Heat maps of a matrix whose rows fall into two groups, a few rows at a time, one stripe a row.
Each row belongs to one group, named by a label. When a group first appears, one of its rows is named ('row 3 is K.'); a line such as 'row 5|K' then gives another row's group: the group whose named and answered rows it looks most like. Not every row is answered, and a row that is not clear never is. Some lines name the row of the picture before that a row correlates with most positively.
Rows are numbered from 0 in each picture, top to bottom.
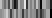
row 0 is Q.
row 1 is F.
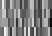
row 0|Q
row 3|F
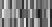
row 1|F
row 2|F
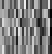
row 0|F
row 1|Q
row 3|F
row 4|Q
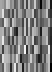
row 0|F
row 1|Q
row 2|F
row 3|Q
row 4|Q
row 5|F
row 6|F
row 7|F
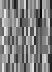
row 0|Q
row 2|F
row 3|F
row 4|Q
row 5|F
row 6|Q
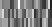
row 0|F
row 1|Q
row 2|Q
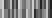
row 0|Q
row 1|Q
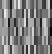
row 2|Q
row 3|Q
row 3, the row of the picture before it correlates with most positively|1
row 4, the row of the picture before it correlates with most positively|1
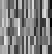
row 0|Q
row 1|Q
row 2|F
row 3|Q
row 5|Q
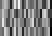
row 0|F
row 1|Q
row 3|F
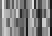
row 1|F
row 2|Q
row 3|F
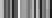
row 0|Q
